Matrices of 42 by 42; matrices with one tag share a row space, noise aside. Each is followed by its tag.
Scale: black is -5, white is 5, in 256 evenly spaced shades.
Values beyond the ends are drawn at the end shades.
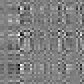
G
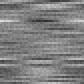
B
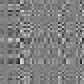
G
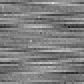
B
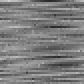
B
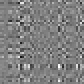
G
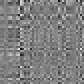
G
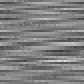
B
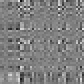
G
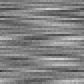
B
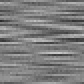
B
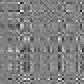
G
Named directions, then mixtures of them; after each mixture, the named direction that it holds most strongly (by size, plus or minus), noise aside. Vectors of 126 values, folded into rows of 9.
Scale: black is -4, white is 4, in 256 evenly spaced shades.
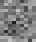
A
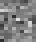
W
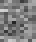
A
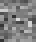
W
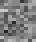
A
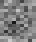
A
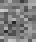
A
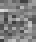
W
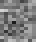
A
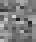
W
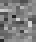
W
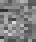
A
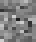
W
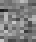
W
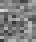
W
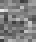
W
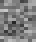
A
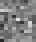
W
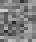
A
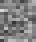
W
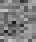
A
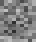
A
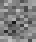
A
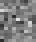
W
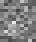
A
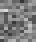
W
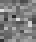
W
